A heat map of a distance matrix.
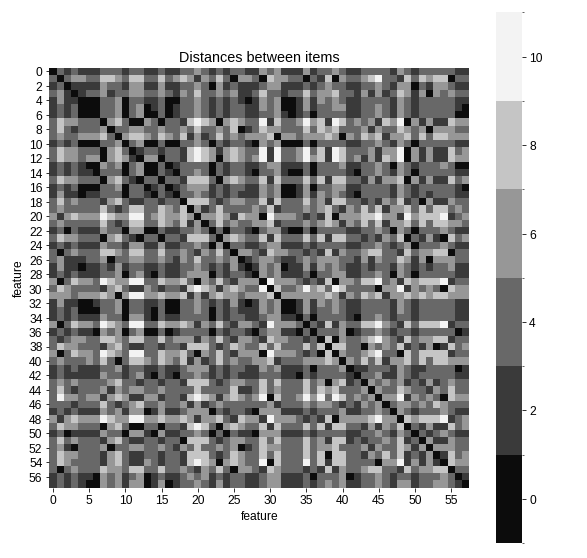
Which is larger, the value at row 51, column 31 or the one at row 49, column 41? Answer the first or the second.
the first
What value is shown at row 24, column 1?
4
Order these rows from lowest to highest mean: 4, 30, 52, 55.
4, 52, 55, 30
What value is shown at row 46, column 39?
4
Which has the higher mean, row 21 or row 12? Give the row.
12
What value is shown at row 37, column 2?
4
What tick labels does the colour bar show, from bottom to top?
0, 2, 4, 6, 8, 10
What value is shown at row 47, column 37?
4
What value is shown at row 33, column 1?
4
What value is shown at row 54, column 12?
2
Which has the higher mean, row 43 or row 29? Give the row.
29
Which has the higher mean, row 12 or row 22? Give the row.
12
